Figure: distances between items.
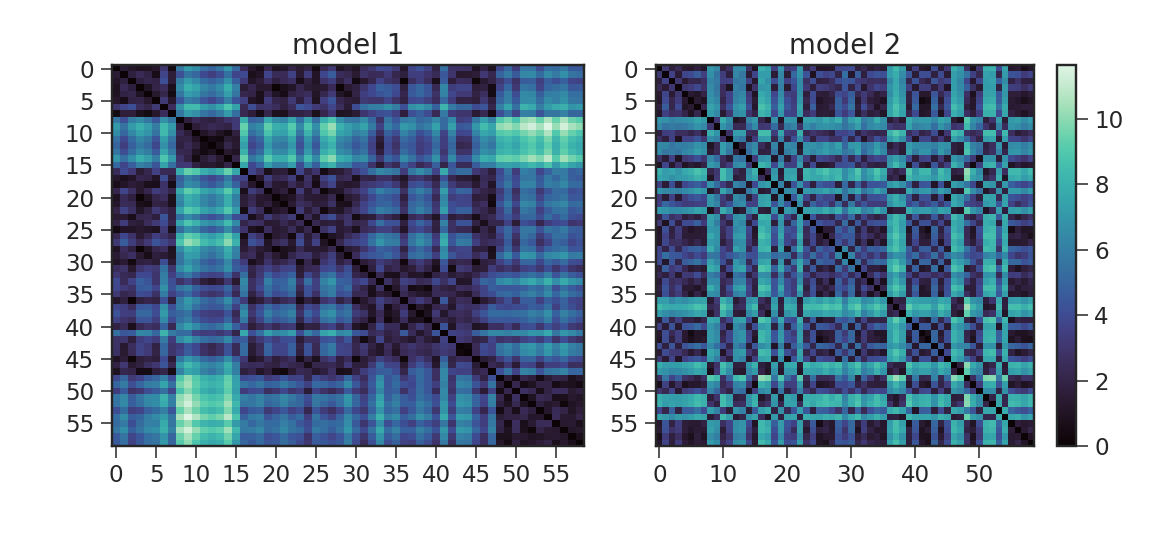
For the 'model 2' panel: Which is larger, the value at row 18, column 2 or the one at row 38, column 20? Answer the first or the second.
the second
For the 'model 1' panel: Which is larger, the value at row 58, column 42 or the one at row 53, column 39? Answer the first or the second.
the second
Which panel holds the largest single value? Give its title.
model 1
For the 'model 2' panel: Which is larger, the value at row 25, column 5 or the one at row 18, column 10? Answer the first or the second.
the second
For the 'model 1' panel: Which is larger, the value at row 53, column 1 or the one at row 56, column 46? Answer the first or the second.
the first
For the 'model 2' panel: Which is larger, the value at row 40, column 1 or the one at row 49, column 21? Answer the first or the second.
the second
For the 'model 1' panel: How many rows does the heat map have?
59
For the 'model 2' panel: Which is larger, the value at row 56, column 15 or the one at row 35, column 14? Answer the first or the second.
the second
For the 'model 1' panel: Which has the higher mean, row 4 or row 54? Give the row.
54
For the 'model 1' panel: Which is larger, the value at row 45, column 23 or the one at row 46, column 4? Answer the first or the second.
the second
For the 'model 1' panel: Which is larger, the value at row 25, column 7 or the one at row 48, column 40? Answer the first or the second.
the second
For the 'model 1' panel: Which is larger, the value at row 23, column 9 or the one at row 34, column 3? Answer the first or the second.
the first
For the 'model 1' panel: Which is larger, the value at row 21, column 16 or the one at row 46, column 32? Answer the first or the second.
the second
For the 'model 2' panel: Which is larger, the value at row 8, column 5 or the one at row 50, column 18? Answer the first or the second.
the first
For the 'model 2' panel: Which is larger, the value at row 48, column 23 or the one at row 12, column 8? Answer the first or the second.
the first
